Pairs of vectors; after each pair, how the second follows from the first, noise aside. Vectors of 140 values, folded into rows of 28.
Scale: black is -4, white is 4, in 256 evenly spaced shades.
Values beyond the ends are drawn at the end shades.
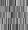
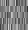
negated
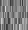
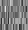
sign-scrambled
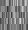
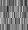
sign-scrambled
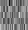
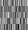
reversed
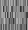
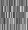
negated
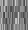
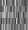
sign-scrambled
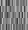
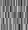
reversed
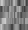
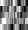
scaled up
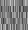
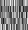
scaled up
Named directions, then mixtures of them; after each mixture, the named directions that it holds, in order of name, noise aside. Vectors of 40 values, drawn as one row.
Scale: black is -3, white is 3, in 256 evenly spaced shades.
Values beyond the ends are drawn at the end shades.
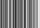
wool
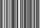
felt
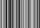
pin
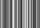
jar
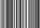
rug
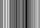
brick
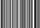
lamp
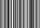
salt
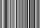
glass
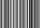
glass, lamp, salt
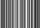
brick, lamp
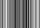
brick, glass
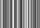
jar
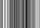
brick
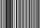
glass, pin, rug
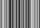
brick, pin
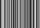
felt, lamp, salt
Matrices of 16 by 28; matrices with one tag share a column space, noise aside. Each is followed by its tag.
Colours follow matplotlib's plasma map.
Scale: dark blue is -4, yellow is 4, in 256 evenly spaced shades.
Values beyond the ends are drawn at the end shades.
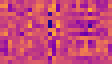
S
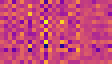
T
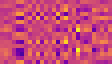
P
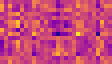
S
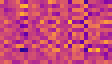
T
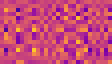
P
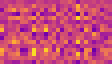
P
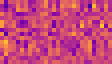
S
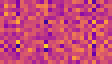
T
